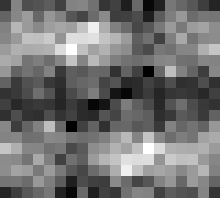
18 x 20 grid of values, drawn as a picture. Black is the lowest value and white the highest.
Slope: none. Seam: none. Grain: streaks across. Stripes: horizontal, repeating 2 times. Odd rows or columns: none. Symmetry: a half turn.
